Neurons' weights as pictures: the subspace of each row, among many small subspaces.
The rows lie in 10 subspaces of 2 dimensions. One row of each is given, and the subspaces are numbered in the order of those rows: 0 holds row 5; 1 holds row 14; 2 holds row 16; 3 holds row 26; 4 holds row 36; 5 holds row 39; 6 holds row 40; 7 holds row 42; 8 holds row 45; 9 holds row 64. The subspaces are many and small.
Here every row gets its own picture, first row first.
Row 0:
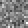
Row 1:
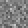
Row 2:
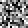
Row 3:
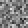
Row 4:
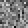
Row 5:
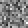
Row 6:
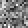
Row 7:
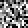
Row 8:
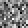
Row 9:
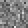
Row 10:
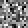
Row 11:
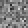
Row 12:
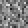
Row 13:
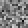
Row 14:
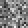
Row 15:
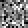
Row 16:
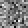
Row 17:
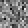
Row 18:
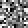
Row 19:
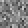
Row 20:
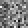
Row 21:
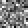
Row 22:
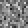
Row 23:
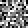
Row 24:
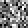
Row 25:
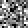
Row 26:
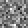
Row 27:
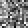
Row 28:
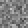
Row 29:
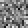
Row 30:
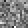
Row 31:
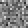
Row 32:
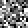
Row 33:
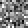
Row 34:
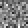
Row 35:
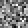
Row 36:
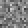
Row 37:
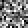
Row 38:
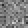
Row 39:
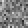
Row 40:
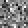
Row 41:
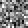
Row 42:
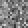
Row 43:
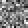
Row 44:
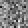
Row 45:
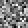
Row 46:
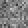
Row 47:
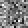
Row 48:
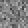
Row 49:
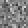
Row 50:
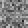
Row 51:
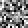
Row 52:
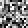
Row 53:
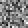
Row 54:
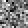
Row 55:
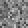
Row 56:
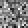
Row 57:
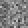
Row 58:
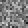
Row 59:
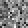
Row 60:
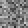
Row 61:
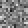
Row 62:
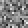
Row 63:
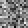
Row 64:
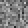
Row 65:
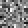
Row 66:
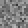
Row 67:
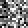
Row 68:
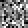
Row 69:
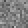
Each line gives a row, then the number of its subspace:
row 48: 5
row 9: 9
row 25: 6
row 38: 2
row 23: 9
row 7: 1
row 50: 4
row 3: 3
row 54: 0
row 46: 5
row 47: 2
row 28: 3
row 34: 2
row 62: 6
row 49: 6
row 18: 4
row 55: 7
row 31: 9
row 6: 5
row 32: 8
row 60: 1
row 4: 9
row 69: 9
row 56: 1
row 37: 6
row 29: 1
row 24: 5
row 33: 3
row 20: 2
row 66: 8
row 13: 8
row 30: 9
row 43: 8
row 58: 0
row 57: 2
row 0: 3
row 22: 0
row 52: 4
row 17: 5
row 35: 8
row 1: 3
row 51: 6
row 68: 7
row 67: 1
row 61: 4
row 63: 1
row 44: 2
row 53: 0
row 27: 7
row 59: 7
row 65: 4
